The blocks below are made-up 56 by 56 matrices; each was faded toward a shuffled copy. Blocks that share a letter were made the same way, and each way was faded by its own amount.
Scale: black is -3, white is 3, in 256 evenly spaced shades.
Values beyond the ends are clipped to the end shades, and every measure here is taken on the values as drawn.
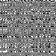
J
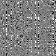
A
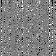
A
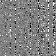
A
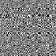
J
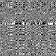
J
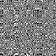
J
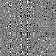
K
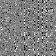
K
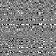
J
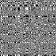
J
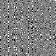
A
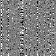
A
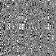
K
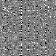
A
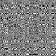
J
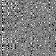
K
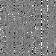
A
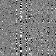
A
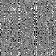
K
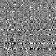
J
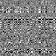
J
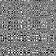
J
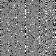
K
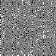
K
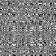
J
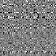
J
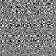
J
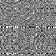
J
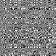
J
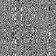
A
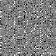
A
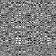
J
